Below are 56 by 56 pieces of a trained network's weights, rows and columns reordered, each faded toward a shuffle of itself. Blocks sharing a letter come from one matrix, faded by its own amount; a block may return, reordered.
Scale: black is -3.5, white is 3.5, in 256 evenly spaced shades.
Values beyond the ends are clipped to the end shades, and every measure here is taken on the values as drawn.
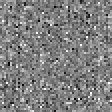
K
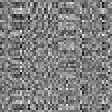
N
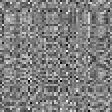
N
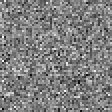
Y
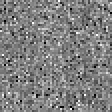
K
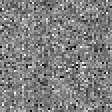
K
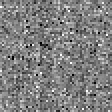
K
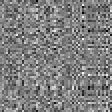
N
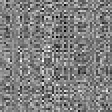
N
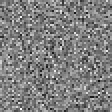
Y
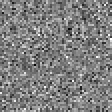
Y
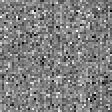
K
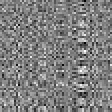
N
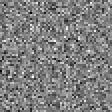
Y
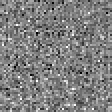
K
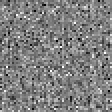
K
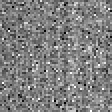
K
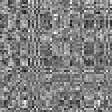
N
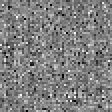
K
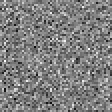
Y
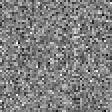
Y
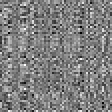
N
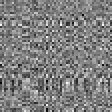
N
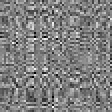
N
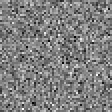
Y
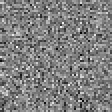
Y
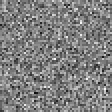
Y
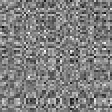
N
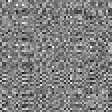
N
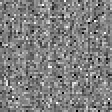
K
